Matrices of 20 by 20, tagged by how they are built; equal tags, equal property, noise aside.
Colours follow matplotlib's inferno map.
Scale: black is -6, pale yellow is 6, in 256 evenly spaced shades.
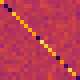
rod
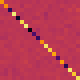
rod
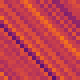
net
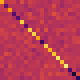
rod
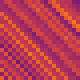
net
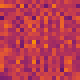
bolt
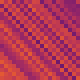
net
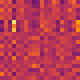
bolt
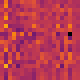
bolt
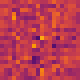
bolt
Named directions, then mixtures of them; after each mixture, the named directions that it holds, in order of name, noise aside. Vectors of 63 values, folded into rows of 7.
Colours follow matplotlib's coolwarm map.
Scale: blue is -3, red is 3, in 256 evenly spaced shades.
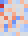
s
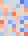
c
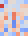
c, s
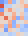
s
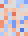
c, s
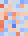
c, s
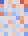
c, s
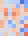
c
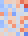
c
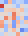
c, s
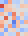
c, s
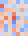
c, s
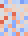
c, s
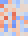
c, s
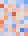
c, s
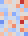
c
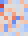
s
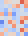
c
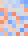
c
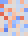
s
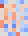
c, s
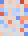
c, s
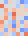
c, s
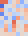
s
